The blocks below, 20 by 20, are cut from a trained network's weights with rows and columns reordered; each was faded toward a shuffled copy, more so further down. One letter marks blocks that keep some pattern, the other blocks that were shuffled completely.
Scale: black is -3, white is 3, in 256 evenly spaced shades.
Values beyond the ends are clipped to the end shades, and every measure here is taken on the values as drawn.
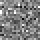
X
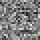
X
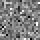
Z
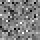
Z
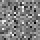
X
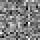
X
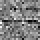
X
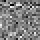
X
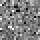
Z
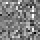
X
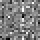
X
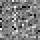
X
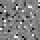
Z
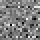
X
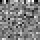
X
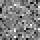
Z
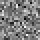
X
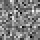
Z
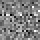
X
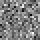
Z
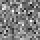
Z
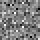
Z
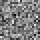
X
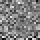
X
